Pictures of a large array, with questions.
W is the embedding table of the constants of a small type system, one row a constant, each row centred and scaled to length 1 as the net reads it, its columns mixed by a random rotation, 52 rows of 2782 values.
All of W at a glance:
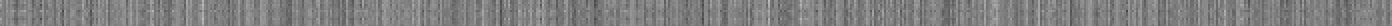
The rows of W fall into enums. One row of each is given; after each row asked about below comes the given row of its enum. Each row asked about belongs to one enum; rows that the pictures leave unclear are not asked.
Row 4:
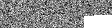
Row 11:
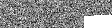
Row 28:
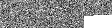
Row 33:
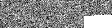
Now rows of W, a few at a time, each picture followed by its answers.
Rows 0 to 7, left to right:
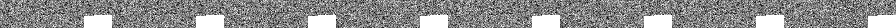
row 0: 4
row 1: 4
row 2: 11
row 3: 33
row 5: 33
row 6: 4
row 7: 28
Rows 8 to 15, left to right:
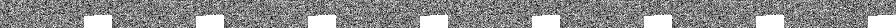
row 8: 4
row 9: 33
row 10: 33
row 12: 4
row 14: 33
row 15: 28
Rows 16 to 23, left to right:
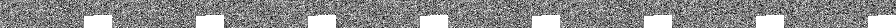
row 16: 28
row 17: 28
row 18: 33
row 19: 33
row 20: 28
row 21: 28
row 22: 4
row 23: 4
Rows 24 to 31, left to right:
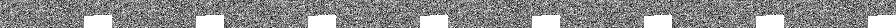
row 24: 28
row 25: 28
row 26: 33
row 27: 11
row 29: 11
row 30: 33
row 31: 28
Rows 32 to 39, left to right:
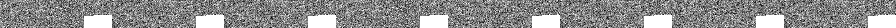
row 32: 28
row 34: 33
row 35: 28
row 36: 11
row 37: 33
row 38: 4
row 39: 33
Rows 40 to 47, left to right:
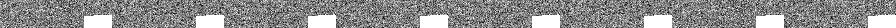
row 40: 28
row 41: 4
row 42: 11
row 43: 33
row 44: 11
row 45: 4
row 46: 28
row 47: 33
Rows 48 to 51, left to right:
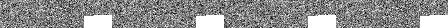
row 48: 28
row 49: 4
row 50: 33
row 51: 28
